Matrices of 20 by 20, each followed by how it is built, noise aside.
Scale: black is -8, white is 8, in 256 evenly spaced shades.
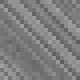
Toeplitz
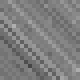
Toeplitz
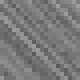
Toeplitz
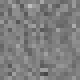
low rank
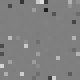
sparse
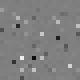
sparse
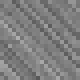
Toeplitz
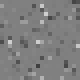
sparse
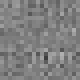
low rank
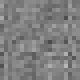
low rank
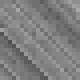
Toeplitz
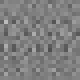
low rank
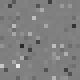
sparse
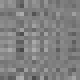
low rank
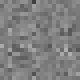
low rank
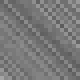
Toeplitz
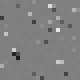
sparse
